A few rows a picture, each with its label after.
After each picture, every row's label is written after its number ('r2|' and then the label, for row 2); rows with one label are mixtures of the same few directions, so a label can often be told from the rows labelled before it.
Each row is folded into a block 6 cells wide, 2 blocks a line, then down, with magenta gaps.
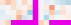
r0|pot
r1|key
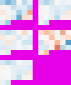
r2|pot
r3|pot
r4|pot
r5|pot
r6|pot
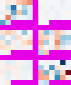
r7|key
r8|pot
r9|pot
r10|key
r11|key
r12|pot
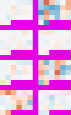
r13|key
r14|key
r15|pot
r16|pot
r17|key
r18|key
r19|pot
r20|key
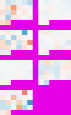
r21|key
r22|key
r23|pot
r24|pot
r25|pot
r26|key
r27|pot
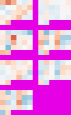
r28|pot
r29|key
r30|key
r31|key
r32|pot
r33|key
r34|key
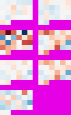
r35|key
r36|key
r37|pot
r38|pot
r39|pot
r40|pot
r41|pot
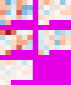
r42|key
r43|pot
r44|pot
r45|key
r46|pot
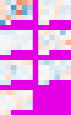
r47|key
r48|key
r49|pot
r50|pot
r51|key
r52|pot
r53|pot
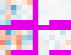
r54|key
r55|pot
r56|key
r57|pot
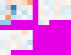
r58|key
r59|key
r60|pot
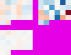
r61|key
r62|pot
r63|pot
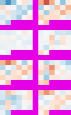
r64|pot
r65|pot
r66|pot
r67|key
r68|pot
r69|key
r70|key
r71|pot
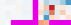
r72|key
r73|key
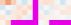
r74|pot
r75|pot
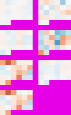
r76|key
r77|pot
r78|key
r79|key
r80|pot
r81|key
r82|pot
